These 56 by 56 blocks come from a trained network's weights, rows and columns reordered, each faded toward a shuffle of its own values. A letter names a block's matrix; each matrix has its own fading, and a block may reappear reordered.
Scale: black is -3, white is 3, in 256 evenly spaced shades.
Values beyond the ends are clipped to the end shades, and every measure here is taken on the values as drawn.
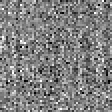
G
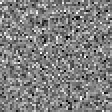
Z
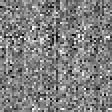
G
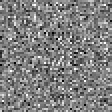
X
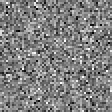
Z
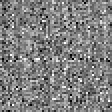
G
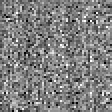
G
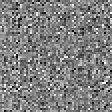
X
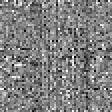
G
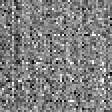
G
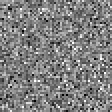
Z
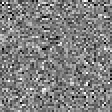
X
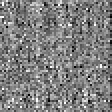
G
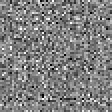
X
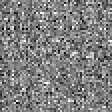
G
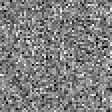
Z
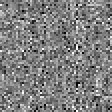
X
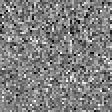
Z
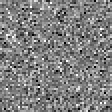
Z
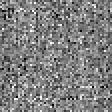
G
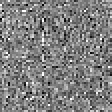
X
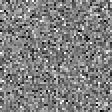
Z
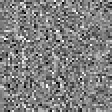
X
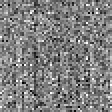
G
